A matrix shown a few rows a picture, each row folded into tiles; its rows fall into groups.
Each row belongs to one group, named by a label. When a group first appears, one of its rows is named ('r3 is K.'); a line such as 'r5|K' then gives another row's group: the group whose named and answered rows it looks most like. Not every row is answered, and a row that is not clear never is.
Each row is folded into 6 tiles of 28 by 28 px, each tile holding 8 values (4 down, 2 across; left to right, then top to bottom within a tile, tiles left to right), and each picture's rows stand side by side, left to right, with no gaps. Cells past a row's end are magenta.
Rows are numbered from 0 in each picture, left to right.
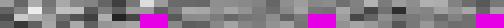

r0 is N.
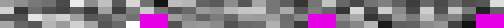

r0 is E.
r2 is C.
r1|C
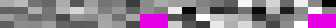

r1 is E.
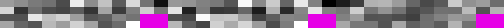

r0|E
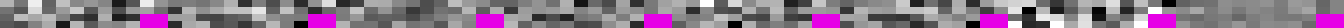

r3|C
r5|C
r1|C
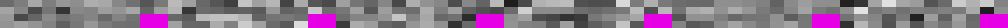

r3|C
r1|E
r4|N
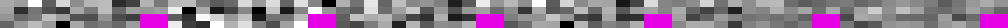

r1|E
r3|N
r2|N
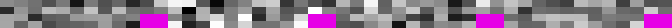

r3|E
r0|C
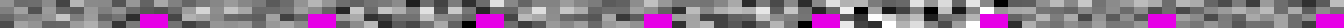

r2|C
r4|C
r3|N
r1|N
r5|E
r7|C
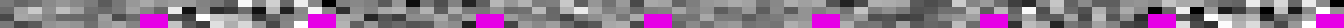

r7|E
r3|C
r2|C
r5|C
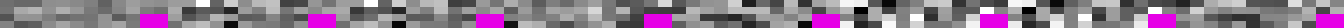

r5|E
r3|C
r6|E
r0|N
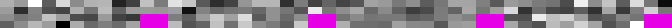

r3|E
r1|E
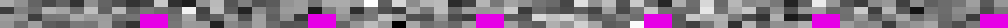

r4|N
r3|E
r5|C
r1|C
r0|C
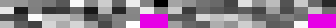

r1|E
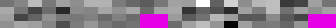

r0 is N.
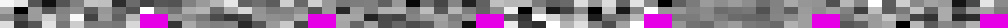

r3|E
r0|E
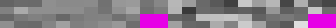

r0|N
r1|E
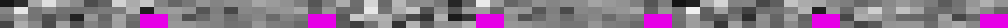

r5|N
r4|C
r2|N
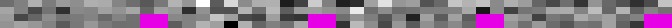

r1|N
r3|C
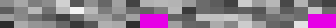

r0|C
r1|E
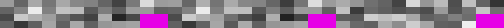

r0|N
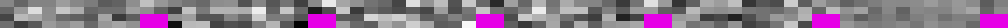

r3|N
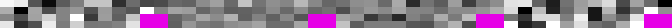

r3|E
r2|C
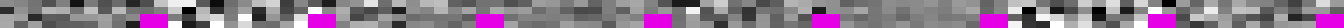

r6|E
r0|C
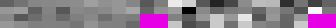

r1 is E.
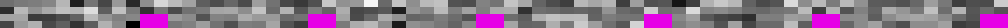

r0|C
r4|C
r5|C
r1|C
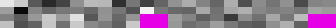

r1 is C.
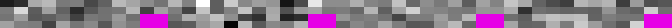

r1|N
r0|C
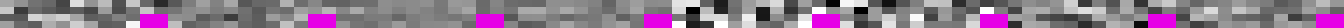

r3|N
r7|N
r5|E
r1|C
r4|E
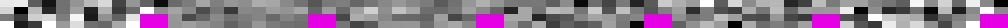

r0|E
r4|N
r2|N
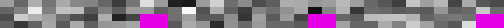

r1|C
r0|N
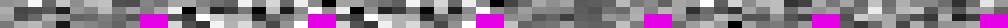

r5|N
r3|C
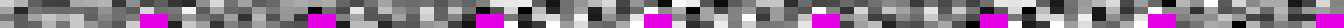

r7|N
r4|E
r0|E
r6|E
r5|C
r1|C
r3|E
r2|C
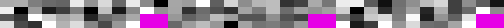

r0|E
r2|E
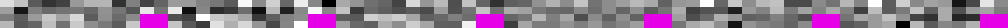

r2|E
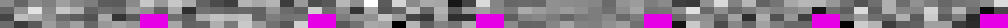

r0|N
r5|C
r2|N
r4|C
